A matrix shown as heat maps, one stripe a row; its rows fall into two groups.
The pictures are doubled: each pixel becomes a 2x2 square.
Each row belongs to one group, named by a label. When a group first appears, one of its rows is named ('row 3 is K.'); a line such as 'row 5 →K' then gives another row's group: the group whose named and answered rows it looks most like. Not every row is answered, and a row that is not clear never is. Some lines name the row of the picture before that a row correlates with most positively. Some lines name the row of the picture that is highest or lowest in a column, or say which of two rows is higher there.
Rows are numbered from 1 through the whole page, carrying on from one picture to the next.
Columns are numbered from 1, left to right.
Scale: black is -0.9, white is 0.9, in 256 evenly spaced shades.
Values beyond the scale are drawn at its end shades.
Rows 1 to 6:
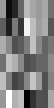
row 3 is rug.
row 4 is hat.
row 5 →rug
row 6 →hat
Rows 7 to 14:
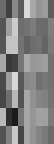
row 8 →hat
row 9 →hat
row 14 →hat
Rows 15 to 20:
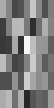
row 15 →rug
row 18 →rug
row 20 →hat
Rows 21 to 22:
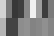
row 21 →rug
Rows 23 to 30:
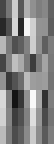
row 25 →rug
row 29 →rug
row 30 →rug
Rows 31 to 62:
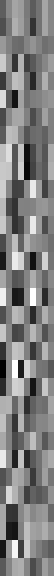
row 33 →rug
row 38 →hat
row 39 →hat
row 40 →hat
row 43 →rug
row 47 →rug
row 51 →hat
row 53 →hat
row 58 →hat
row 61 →hat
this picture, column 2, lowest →60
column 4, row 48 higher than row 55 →Yes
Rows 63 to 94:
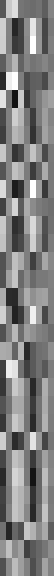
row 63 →hat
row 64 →rug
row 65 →rug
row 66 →hat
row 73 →rug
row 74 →hat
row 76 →rug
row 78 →hat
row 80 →rug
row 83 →hat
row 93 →hat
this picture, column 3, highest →67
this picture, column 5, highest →92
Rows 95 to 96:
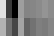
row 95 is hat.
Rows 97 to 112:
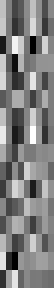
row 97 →rug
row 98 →rug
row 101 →rug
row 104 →rug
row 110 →rug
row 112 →hat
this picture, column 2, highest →112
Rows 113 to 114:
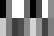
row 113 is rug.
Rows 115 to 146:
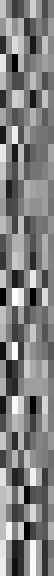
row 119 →rug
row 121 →rug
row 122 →hat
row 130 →rug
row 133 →rug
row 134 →hat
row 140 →hat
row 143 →rug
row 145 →rug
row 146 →rug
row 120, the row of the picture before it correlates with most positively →113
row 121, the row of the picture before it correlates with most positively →114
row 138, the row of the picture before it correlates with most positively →113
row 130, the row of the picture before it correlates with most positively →114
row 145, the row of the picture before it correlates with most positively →114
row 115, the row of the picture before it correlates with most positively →114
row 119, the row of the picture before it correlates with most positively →114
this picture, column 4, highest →131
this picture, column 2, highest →144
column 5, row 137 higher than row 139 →Yes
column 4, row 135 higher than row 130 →Yes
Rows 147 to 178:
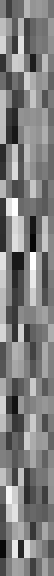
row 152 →rug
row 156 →hat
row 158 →hat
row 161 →rug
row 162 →rug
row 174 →hat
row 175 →hat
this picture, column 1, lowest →177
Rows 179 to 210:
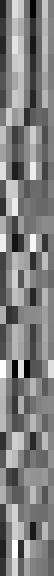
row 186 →rug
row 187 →rug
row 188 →rug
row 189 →hat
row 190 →hat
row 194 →hat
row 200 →rug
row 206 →rug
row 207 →hat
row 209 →hat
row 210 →hat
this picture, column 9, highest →199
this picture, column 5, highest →209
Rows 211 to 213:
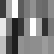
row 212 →rug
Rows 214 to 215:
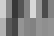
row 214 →rug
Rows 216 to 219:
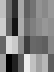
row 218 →hat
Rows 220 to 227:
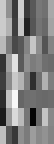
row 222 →rug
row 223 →hat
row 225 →hat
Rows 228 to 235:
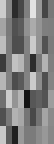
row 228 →rug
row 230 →rug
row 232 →rug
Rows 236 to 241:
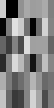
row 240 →rug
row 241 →rug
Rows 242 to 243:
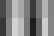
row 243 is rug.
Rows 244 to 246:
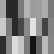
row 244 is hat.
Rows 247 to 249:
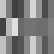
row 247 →rug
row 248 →hat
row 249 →rug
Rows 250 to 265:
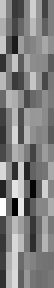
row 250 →rug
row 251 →rug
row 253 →hat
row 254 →rug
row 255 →hat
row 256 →hat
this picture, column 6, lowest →260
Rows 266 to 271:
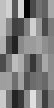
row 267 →rug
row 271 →rug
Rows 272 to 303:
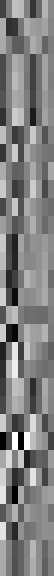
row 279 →rug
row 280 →hat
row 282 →rug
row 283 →hat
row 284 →rug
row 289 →hat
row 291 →hat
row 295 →rug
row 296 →hat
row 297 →hat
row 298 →rug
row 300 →hat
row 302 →rug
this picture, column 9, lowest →296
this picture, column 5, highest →296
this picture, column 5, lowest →297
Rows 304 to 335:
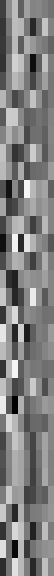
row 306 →hat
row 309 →rug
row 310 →hat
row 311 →hat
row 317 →hat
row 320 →rug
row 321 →hat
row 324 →hat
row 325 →rug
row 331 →hat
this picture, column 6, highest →320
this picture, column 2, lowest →314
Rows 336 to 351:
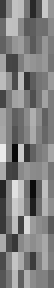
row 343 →rug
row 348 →hat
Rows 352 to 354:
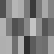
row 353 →rug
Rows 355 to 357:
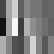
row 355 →hat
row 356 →hat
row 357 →rug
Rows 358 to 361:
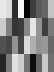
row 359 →rug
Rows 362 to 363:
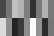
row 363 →rug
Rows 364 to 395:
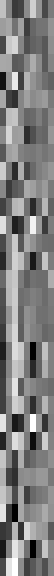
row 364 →rug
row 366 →hat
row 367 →rug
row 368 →hat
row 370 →hat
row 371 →hat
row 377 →hat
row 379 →hat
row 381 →hat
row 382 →hat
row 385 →hat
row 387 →rug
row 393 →hat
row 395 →hat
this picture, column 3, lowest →392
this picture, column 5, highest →393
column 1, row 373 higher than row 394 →Yes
